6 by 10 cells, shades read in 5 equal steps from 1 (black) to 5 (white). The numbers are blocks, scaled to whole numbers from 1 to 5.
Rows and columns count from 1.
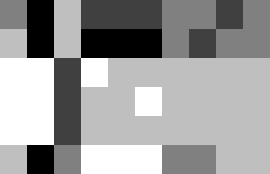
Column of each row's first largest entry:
3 1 1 1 1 4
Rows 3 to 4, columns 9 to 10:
4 4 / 4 4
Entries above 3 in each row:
1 2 9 9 9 6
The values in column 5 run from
1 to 5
